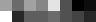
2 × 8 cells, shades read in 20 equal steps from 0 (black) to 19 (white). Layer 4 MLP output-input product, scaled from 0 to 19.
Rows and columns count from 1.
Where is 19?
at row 2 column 1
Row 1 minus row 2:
-7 5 5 3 9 0 -5 -2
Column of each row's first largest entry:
5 1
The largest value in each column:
19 8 12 10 17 6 5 3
